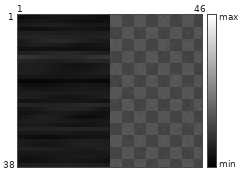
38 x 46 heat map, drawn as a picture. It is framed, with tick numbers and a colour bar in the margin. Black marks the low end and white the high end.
It is made of 1 by 2 panels. Panel 1,1: very low, streaked across, faint in contrast. Panel 1,2: low, checkered, faint in contrast.
